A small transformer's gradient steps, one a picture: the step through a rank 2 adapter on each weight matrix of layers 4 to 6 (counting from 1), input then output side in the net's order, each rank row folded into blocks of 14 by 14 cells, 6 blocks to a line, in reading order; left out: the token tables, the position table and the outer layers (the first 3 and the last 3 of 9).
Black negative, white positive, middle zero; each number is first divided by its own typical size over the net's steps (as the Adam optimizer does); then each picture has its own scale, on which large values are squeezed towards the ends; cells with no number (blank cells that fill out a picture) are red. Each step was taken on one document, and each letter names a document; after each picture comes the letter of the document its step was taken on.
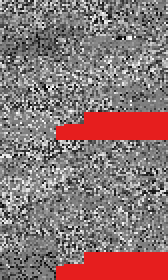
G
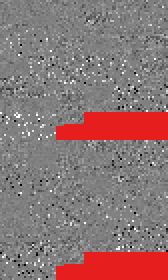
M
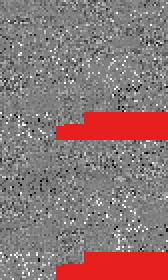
M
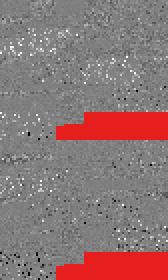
M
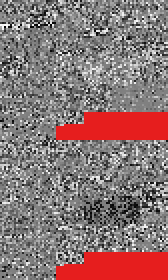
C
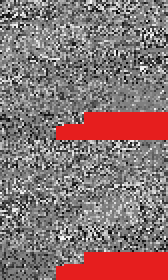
G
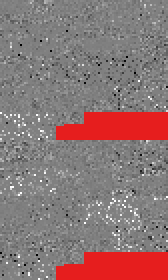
M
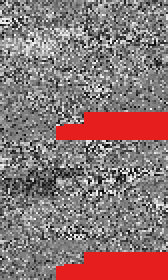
G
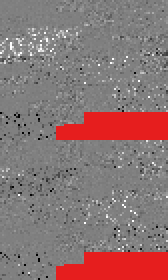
M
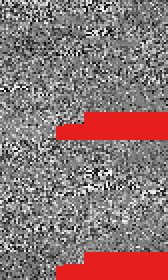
G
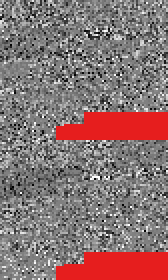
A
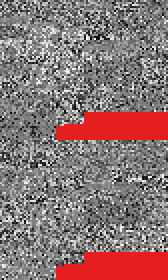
G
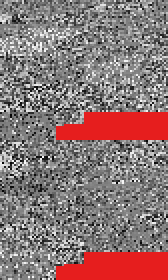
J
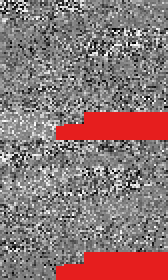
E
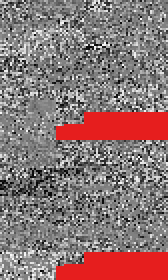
J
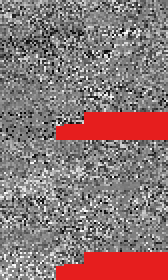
E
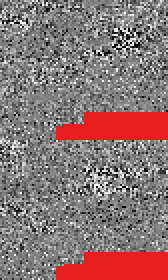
A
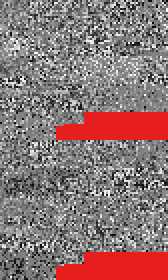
C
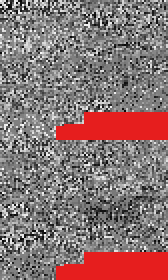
C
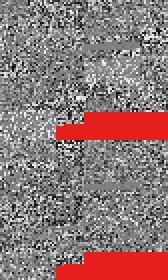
J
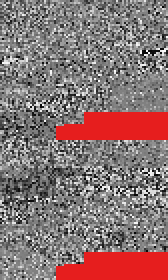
C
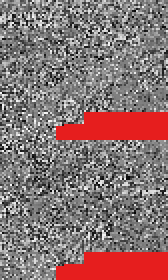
G
